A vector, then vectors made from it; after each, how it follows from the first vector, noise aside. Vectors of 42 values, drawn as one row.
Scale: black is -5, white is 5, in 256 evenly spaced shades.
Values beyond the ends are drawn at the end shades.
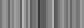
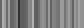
wrapped around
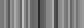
copied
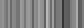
wrapped around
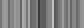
copied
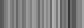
wrapped around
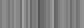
shrunk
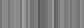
shrunk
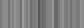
shrunk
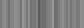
shrunk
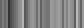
wrapped around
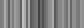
copied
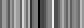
scaled up
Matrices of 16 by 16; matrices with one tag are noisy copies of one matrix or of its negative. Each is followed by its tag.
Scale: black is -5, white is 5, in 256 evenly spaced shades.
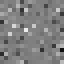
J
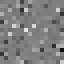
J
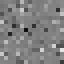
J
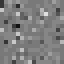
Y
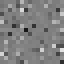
J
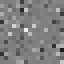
J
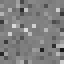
J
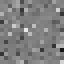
J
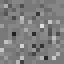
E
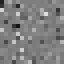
Y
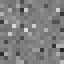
J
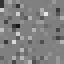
Y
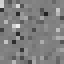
Y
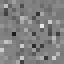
E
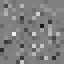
E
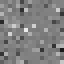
J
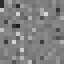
Y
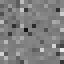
J
